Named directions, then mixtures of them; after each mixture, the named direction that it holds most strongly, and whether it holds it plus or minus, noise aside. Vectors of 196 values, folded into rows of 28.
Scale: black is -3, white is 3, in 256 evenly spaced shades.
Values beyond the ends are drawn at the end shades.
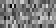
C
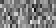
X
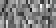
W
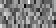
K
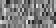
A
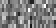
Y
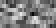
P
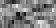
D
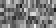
P, minus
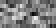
P, plus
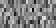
X, minus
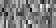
W, plus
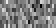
W, minus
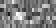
D, minus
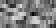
P, plus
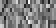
W, plus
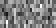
W, plus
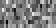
W, minus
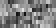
D, plus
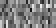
W, plus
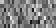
X, minus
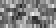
P, minus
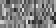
A, plus
